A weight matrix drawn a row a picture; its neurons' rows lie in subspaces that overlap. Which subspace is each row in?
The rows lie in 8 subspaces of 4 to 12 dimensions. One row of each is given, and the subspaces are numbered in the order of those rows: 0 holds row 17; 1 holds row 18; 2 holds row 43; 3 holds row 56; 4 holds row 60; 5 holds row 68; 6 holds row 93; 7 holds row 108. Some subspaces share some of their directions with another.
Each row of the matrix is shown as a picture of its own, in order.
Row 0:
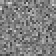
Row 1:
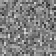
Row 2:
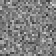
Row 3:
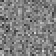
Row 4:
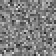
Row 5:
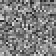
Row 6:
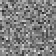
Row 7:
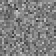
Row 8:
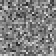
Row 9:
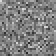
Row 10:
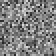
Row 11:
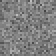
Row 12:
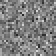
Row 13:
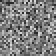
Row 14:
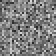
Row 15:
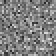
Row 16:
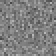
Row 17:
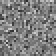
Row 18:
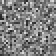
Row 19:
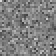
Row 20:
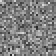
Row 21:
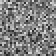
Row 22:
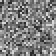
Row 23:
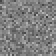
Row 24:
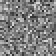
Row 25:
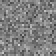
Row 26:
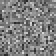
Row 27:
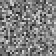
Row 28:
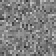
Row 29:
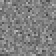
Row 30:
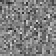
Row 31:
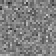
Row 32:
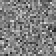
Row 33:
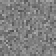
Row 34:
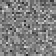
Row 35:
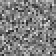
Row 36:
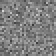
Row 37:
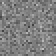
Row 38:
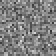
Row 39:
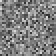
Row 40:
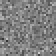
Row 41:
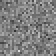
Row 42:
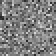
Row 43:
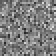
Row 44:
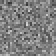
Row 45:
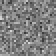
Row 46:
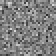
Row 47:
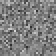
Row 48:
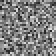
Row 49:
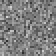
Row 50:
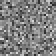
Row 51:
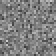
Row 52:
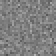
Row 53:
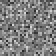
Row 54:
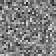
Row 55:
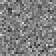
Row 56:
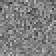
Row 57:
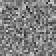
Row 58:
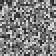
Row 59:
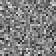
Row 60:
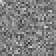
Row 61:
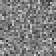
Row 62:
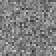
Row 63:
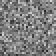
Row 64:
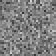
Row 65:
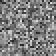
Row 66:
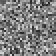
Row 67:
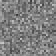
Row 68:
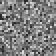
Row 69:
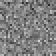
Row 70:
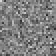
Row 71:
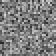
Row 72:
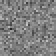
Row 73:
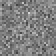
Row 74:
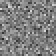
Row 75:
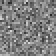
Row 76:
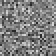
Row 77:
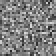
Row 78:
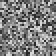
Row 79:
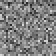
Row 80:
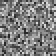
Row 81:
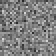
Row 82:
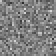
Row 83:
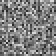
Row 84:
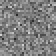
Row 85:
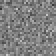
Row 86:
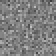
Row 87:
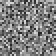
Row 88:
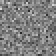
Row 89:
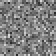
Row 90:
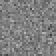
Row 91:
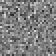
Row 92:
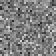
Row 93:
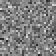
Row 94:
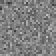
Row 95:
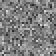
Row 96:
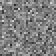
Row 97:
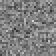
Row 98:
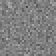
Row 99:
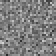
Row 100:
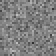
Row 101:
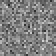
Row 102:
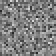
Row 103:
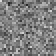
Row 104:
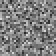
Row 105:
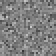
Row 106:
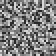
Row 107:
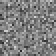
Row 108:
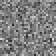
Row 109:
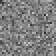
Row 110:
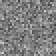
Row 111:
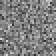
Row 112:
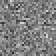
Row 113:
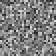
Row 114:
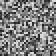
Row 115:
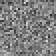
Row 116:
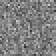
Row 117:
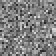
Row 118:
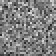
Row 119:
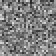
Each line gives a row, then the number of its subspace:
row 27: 5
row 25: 0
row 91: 7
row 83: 5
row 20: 4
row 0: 3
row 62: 5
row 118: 3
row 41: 4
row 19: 4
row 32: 5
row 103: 4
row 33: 0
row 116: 5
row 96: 5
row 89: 2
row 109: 4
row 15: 5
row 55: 4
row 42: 6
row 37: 6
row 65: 4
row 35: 0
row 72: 3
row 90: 5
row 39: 4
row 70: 4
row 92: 6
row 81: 1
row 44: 5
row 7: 5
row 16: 3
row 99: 7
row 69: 2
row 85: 7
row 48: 7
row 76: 4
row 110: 0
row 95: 0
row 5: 7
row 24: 7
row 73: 4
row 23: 4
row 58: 2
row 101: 6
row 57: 5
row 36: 5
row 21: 4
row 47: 3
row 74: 6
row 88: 6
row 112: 5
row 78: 5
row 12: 5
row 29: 6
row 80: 2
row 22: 5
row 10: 7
